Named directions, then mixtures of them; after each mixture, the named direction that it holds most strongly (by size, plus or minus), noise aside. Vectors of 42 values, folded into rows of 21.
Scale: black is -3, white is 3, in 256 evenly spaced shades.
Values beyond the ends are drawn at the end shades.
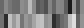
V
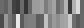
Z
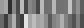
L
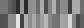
Z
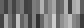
Z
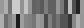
Z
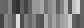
Z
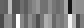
Z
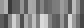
V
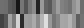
Z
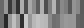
L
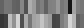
V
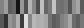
L
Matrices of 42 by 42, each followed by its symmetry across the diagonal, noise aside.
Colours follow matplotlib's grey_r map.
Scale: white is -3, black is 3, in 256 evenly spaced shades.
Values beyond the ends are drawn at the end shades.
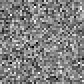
neither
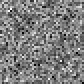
symmetric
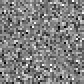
antisymmetric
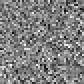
antisymmetric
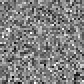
neither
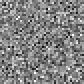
symmetric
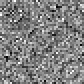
symmetric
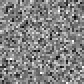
symmetric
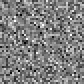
antisymmetric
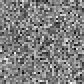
neither
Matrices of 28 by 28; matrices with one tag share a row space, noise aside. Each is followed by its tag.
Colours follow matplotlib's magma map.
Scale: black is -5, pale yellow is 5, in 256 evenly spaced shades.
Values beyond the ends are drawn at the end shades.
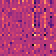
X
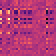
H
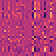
X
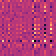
X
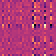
X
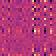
X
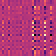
X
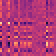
H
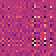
X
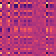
H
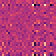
X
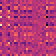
H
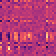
H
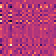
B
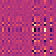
X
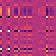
H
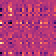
B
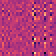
X
